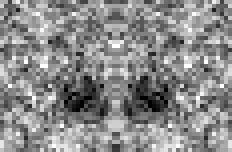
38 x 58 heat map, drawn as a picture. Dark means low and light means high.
It is mirror symmetric from left to right. No row or column stands out. The values follow a bell shape. There is no overall slope. No seam splits the table.
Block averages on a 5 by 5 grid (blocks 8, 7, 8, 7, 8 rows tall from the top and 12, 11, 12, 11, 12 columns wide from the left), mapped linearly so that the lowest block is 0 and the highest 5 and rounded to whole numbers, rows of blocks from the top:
4 3 3 3 4 / 4 3 4 3 4 / 4 2 3 2 4 / 3 0 1 0 3 / 4 5 4 5 4
